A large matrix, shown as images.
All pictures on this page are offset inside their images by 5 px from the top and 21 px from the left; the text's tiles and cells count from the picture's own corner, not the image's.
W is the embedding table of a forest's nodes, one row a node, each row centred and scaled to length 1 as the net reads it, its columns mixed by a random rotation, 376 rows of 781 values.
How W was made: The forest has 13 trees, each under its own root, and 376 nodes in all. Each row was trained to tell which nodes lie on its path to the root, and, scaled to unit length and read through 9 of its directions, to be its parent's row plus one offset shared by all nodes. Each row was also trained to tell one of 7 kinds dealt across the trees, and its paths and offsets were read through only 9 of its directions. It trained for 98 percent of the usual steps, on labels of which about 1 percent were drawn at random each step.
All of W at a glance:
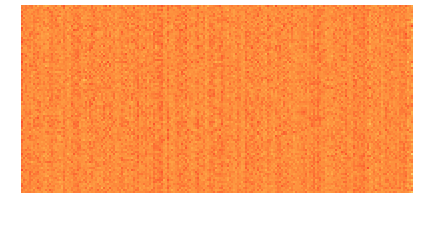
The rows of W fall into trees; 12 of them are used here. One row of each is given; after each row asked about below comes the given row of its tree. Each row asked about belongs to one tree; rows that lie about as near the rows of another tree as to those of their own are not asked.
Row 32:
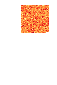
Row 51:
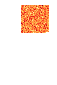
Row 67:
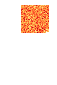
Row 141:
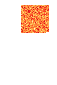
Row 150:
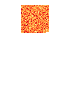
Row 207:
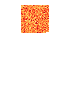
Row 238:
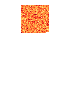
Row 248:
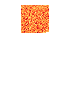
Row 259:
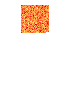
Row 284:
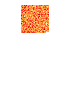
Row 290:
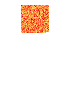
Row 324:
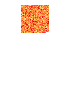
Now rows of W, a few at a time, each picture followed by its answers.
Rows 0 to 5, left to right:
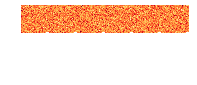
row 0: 238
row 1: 207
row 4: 51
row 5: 248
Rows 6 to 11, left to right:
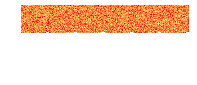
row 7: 238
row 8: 207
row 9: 248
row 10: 284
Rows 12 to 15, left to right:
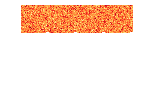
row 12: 248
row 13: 141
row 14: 259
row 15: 141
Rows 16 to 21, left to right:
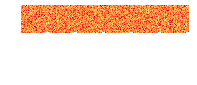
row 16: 51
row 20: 238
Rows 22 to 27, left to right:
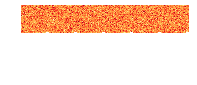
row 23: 259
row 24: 248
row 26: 207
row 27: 284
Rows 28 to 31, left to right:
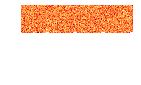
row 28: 51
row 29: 141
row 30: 238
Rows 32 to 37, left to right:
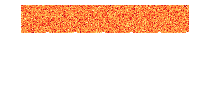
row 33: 248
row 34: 248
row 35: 207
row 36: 67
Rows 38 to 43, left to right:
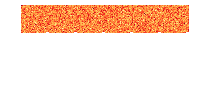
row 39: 238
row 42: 248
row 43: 32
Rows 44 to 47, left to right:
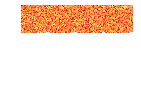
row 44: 259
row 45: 290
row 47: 238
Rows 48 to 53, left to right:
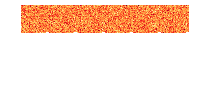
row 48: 141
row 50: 141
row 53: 259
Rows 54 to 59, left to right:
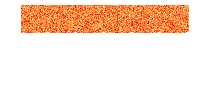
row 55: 207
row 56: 238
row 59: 248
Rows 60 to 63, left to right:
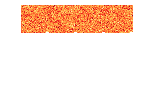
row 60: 67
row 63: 284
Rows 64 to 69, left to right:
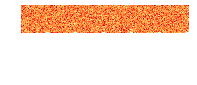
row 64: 259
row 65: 141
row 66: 238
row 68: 248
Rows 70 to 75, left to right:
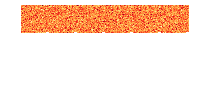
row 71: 259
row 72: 259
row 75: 290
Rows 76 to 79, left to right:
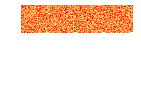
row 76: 290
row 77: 238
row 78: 284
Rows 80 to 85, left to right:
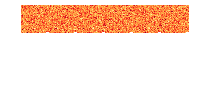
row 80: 290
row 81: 51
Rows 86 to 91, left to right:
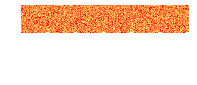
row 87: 32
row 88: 207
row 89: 51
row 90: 32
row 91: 141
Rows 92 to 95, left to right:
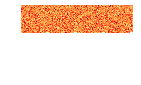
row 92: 207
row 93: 51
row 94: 290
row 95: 248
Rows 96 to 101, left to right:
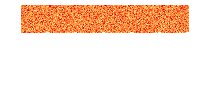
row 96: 67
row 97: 141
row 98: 324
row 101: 141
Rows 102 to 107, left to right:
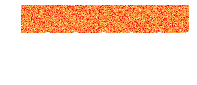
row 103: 284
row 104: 141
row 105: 32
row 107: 248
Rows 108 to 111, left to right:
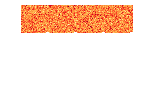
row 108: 238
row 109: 141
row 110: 51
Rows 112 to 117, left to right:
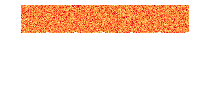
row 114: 141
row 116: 207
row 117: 290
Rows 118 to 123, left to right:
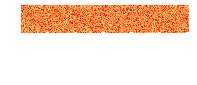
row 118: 259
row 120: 51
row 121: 290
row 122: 248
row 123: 248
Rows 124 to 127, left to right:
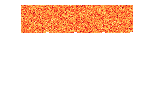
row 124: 284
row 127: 324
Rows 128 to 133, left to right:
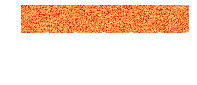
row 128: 290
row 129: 259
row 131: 141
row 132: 150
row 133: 150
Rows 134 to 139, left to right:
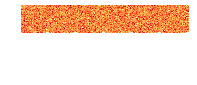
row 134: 51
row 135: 290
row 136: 284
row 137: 32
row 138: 290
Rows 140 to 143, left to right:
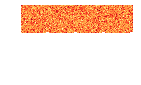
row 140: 290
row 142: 259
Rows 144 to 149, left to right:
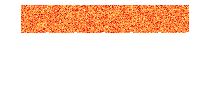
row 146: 248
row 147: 290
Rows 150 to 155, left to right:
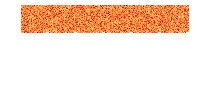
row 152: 32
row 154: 238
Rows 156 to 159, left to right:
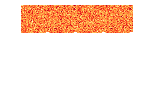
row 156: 207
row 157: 141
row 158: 284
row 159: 141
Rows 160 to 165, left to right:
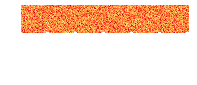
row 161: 284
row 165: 248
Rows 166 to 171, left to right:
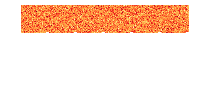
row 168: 284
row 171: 290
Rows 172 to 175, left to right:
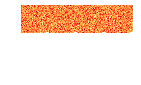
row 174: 290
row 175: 51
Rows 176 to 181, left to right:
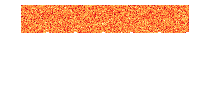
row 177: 67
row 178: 141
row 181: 259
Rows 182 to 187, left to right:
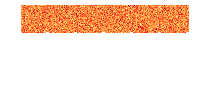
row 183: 238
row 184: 238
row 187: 259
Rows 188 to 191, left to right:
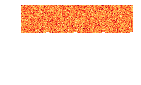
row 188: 259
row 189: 51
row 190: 141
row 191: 259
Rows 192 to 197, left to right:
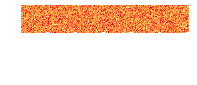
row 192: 32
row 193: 290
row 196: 32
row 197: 248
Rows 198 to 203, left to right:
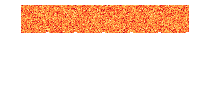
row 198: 238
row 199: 284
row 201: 259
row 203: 259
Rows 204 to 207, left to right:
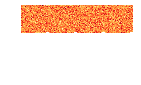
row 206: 51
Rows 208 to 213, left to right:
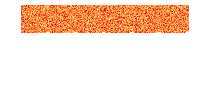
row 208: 248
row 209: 284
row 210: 207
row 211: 238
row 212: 284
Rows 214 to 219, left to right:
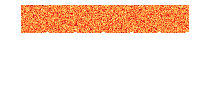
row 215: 238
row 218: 67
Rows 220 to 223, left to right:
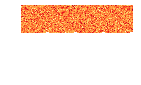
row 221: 32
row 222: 207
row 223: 284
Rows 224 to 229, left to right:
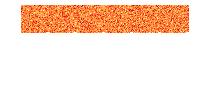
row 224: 248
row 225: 141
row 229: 207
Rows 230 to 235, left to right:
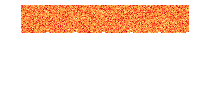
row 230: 141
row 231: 238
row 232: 284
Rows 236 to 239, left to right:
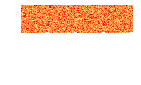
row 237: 141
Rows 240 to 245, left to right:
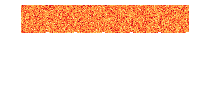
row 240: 141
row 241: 141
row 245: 259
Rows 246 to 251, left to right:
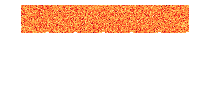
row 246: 51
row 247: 207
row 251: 207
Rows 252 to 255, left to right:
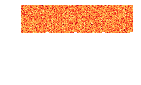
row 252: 51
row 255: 259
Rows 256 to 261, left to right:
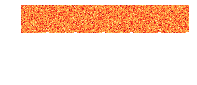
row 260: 238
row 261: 207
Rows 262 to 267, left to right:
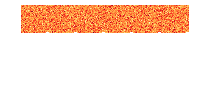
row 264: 207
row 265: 248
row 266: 248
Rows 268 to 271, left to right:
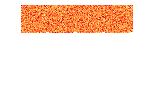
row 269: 51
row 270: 248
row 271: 238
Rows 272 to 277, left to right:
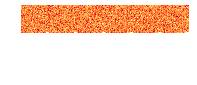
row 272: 67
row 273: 259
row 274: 141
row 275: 290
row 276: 290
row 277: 284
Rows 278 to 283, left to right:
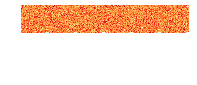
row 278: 51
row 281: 290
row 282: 51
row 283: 259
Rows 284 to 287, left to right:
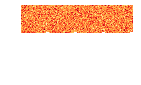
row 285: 150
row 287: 259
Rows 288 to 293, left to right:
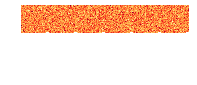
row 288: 248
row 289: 51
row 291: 238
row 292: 51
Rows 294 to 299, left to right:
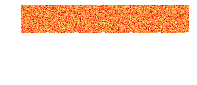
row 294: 141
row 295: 259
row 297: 238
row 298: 238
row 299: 238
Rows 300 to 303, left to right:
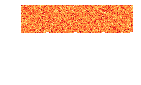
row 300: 259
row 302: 248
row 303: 259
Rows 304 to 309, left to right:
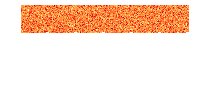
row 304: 248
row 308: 324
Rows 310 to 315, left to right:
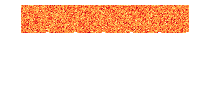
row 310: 67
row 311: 141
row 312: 284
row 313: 284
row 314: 259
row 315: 290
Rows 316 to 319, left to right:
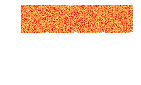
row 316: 248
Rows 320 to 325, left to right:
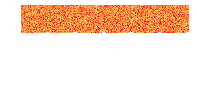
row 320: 290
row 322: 259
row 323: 290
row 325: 284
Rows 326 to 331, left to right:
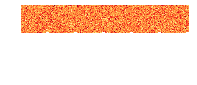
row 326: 67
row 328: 141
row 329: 290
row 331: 238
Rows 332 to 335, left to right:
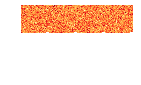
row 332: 238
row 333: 248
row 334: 248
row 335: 51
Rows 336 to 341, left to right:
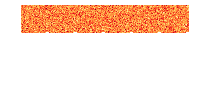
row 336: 141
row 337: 238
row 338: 51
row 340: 141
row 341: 259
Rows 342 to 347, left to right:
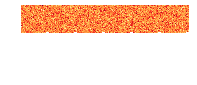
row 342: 248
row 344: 67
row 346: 238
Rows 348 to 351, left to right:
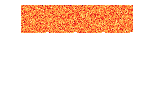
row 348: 207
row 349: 238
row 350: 207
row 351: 150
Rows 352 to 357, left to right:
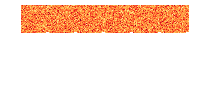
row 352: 238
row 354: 51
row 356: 259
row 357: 248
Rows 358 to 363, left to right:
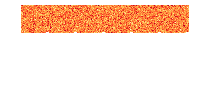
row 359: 67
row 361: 51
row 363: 290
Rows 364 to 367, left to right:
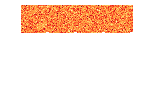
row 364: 238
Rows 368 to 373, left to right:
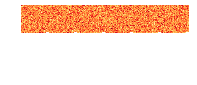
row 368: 259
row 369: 259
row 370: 248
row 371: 141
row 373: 51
